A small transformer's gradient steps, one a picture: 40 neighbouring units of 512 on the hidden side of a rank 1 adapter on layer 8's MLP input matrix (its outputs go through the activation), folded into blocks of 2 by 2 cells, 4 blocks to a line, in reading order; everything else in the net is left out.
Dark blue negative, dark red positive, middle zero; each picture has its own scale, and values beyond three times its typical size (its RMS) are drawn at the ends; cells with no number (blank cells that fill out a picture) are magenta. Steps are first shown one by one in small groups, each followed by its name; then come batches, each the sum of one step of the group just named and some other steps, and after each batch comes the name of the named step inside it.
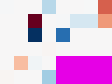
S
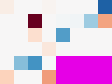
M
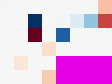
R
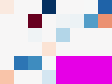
M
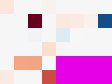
M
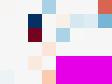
R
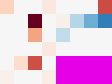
R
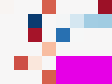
R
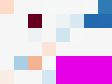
M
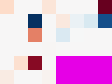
R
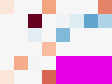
M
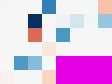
M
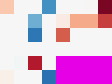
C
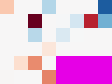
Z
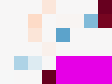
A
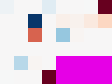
A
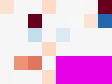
C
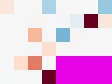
Z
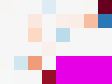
A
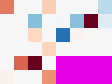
Z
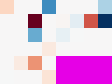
Z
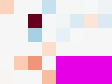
Z
